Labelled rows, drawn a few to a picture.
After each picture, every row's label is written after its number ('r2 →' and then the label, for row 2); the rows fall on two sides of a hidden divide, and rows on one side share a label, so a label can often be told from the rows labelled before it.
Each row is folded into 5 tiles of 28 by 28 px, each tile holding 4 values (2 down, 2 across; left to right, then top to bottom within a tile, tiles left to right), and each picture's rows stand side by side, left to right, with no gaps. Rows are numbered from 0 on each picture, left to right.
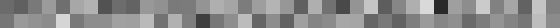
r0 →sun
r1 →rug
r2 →sun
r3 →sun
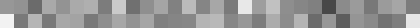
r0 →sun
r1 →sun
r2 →sun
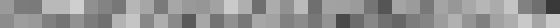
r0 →sun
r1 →sun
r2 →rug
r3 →sun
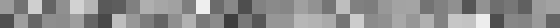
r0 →sun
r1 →rug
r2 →sun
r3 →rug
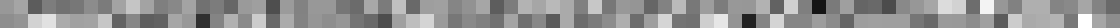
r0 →rug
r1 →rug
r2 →sun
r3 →rug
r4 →rug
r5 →sun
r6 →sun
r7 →rug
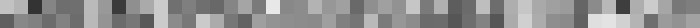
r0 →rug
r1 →sun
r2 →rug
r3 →rug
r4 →sun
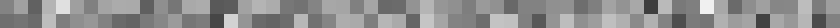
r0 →rug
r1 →rug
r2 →sun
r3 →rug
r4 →rug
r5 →rug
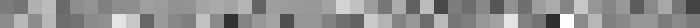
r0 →sun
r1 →sun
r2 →rug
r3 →rug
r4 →rug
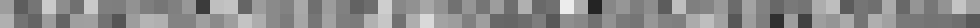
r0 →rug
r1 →sun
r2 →rug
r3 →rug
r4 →rug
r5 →rug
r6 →rug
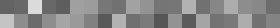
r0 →sun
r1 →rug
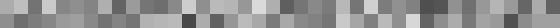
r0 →rug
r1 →sun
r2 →sun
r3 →sun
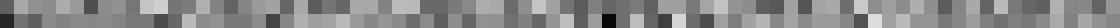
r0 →rug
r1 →rug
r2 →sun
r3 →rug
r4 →sun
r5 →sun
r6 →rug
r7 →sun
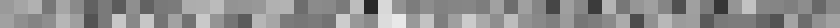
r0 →sun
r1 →sun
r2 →sun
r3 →rug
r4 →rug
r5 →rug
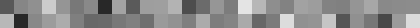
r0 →rug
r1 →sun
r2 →sun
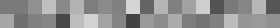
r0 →rug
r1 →rug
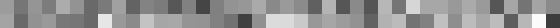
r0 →rug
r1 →sun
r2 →sun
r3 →sun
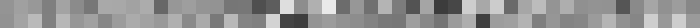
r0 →sun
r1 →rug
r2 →rug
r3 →rug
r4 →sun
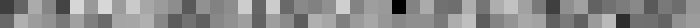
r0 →sun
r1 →rug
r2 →rug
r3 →rug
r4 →rug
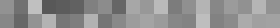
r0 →rug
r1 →sun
